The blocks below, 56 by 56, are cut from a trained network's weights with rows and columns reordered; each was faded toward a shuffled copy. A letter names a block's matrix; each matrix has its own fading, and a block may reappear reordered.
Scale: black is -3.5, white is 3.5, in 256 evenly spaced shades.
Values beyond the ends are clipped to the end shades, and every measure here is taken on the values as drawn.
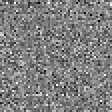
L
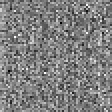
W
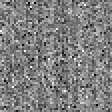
W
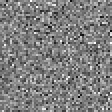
L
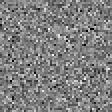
L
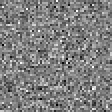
L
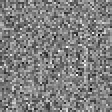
W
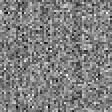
W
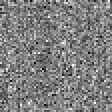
W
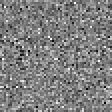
L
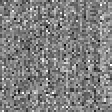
W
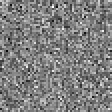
W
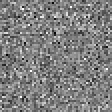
L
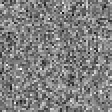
W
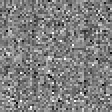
W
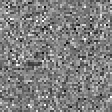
L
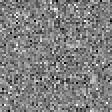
L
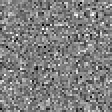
L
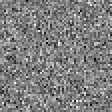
L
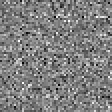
L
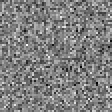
W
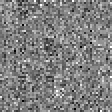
W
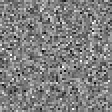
L
